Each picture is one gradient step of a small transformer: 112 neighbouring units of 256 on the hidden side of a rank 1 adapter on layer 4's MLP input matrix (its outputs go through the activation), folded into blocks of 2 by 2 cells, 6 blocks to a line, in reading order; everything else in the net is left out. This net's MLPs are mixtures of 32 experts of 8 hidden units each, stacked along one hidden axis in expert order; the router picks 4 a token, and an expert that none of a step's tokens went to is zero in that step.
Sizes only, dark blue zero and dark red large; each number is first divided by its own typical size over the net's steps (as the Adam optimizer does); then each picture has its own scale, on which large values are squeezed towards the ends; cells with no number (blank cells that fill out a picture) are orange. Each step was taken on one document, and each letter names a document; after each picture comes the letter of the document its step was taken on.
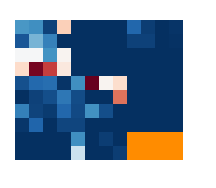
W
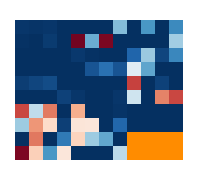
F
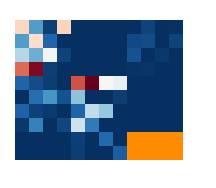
W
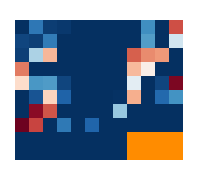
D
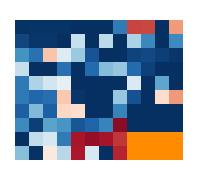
F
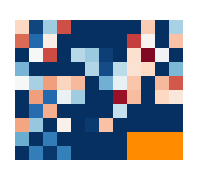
D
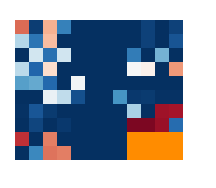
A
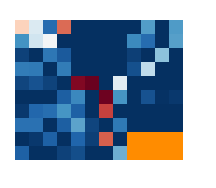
W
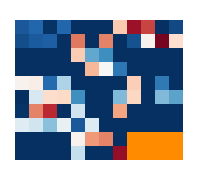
F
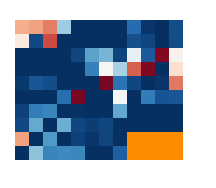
A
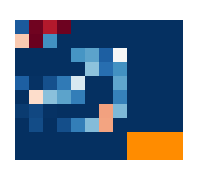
A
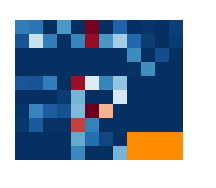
W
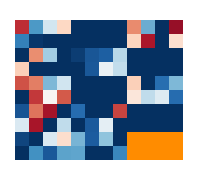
D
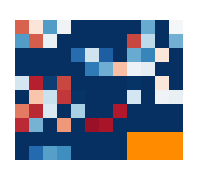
D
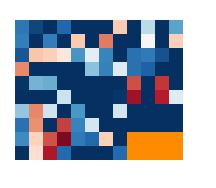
F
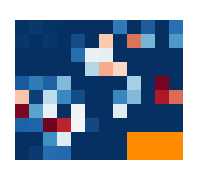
F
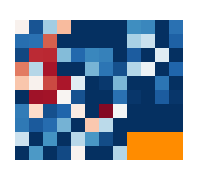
D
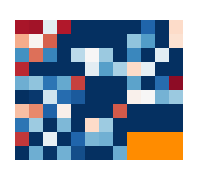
D
